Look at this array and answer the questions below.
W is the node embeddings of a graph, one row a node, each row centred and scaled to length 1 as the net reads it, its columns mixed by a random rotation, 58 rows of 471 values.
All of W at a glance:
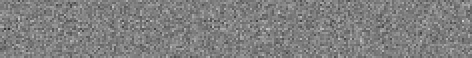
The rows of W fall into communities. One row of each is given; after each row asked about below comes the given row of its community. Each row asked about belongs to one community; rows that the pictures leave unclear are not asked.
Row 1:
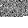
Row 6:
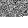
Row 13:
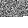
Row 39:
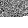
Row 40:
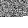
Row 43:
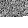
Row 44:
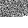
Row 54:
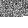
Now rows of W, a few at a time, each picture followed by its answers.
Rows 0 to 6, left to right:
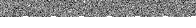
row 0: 40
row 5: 44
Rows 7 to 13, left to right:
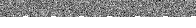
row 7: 44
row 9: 6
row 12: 54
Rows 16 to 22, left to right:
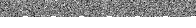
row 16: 39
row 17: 13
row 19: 43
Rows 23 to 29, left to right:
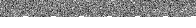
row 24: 43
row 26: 6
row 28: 40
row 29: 40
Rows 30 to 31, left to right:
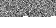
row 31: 1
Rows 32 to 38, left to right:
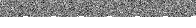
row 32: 13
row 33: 6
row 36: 6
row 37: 40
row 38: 1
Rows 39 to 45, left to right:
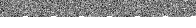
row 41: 43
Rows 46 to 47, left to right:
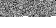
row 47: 43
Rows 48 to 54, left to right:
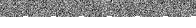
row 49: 40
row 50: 1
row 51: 43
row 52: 6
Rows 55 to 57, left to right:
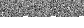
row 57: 13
